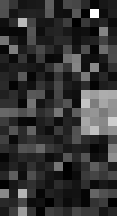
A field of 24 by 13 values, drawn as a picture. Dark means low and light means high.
In the middle right lies a patch that is higher than the rest. No row or column stands out. The values are skewed, with a long tail toward high values. On average the colour sits 20% of the way up the scale.
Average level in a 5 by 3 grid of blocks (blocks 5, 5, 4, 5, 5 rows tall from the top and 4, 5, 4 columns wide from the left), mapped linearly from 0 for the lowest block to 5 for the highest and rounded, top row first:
101
011
115
112
101
